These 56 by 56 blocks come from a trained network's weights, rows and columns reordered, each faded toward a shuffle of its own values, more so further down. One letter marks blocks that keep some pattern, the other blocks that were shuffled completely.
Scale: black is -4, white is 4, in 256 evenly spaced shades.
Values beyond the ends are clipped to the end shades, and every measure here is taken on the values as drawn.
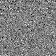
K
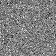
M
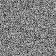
K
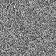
K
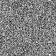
K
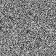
M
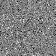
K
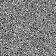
M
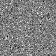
K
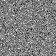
M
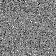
M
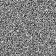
M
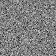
K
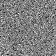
M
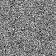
K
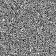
M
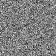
M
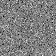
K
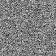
K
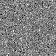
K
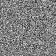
M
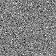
M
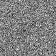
M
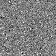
M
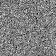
M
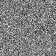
M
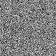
M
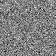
M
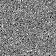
M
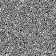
M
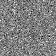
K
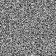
K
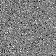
K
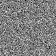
M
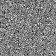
M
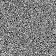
M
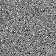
M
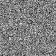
K
